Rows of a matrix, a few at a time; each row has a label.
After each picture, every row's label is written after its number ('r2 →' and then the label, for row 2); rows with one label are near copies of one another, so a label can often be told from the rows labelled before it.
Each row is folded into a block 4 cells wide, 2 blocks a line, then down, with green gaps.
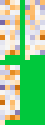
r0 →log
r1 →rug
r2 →log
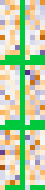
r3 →log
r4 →rug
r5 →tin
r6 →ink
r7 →log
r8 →ink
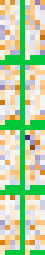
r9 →tin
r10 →rug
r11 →log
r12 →log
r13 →tin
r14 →ink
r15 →tin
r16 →tin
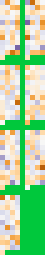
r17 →log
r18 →log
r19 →rug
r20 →tin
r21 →tin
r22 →rug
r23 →tin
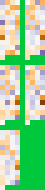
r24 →log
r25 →rug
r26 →rug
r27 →rug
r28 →rug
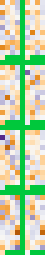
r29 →tin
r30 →tin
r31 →tin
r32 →ink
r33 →ink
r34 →tin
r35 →rug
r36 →rug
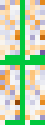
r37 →rug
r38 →rug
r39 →rug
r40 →rug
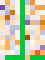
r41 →ink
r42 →log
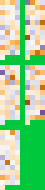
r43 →tin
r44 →log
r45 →ink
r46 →log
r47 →tin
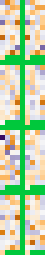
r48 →log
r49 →log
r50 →rug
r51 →rug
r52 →ink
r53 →tin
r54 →log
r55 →tin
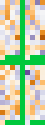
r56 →rug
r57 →rug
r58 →tin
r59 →ink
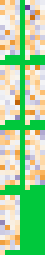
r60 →tin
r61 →ink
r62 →rug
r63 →tin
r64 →log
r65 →tin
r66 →tin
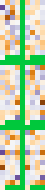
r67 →ink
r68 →tin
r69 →rug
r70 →rug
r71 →log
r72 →log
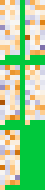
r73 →tin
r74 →log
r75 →log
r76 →tin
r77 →log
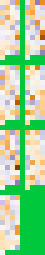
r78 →rug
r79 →rug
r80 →rug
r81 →tin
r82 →rug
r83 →tin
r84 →rug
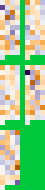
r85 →ink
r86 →tin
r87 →tin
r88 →ink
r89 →rug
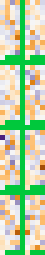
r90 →rug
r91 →tin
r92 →tin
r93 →ink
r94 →ink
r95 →rug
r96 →rug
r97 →log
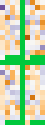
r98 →ink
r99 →log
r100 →ink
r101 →tin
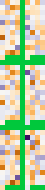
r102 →log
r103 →tin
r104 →log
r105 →ink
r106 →log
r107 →ink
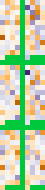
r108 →log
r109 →ink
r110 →rug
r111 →ink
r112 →log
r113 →rug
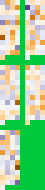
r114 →log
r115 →ink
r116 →rug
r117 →tin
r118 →rug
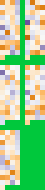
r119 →tin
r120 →log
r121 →ink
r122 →tin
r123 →tin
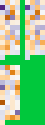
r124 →ink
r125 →ink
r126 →log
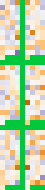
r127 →rug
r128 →tin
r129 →tin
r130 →log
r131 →rug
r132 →log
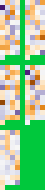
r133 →ink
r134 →rug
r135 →log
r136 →ink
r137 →rug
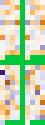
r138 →log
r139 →log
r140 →ink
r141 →rug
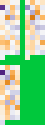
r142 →ink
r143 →ink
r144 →ink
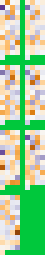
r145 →ink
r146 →ink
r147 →ink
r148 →ink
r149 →log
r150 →ink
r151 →rug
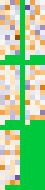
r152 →rug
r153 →ink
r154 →tin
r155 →log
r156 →log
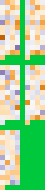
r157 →log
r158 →log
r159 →ink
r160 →log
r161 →tin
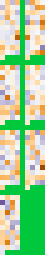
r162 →rug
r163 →log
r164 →tin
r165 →tin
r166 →tin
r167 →rug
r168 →ink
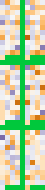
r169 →log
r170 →log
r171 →rug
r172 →log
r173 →ink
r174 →tin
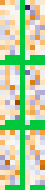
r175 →tin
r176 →ink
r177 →rug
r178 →ink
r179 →tin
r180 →rug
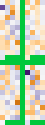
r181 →ink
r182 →tin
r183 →rug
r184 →ink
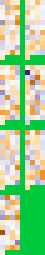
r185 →log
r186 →tin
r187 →tin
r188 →ink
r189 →rug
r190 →tin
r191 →log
